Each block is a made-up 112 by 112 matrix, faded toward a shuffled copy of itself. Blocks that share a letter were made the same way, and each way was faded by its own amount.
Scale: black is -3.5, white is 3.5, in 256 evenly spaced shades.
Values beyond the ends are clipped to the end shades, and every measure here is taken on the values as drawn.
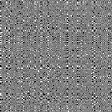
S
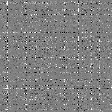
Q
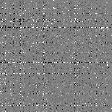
Q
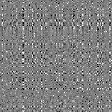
S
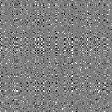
S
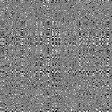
S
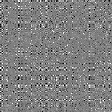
S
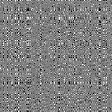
S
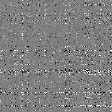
Q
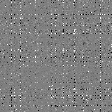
Q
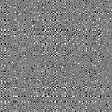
S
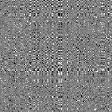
S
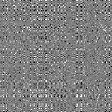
S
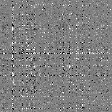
Q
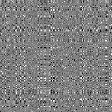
S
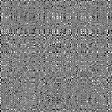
S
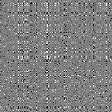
S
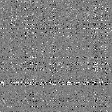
Q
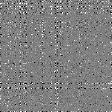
Q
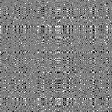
S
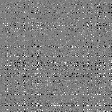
Q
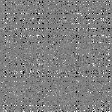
Q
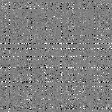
Q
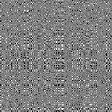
S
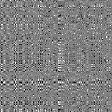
S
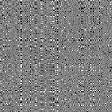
S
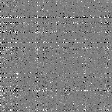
Q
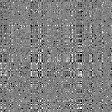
S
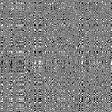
S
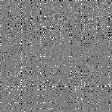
Q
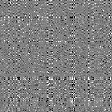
S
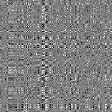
S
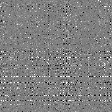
Q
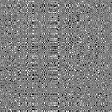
S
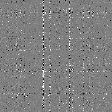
Q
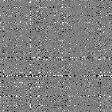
Q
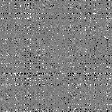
Q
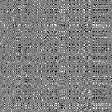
S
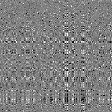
S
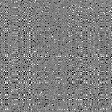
S
